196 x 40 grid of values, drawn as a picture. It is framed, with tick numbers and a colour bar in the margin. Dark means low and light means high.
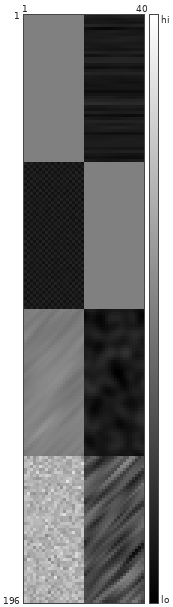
It is made of 4 by 2 panels. Panel 1,1: middling, flat. Panel 1,2: very low, streaked across, faint in contrast. Panel 2,1: very low, checkered, faint in contrast. Panel 2,2: middling, flat. Panel 3,1: middling, slanting up to the right, faint in contrast. Panel 3,2: very low, blotchy, faint in contrast. Panel 4,1: high, fine-grained. Panel 4,2: low, slanting up to the right.
